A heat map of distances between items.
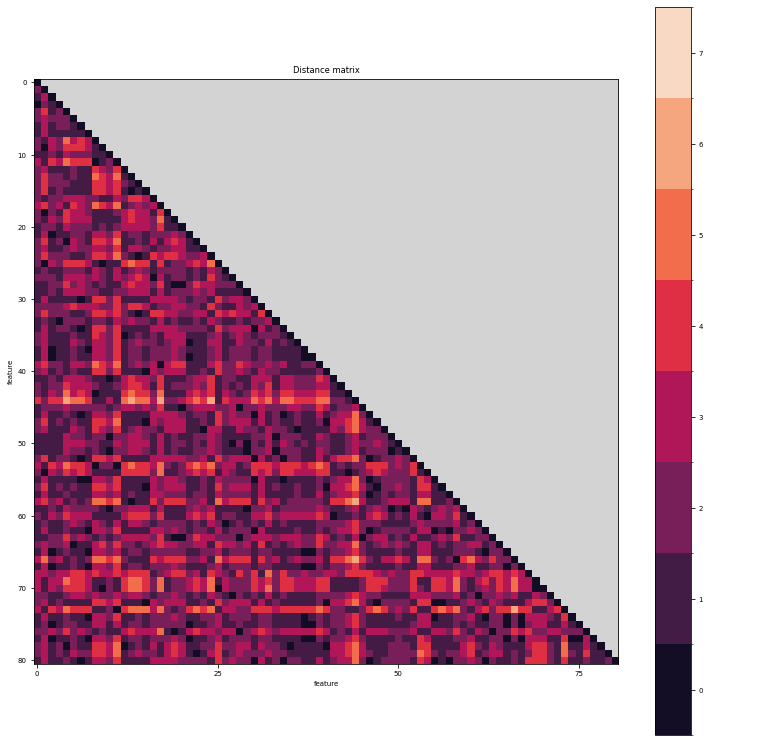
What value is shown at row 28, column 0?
1
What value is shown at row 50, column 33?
1
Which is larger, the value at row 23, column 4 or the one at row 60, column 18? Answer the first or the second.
the first
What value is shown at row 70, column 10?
2
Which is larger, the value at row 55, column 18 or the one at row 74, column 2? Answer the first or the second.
the first
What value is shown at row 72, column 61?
2
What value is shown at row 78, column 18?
3
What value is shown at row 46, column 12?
1
